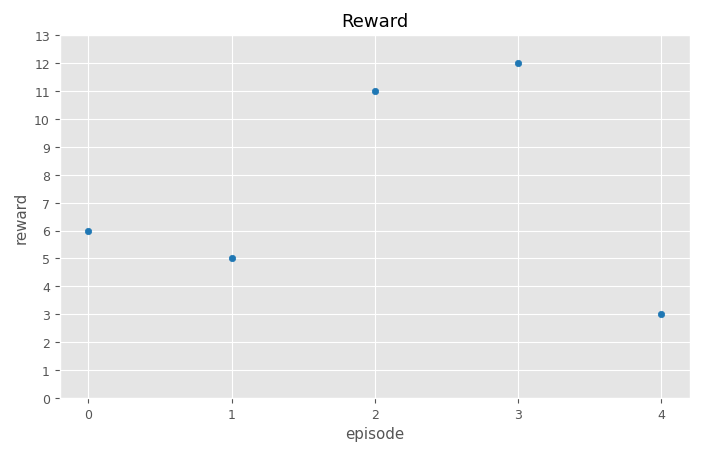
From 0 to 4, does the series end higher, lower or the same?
lower
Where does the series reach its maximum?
3
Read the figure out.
Title: Reward
x-axis: episode, ticks 0 1 2 3 4
y-axis: reward, ticks 0 1 2 3 4 5 6 7 8 9 10 11 12 13
Values:
6 5 11 12 3
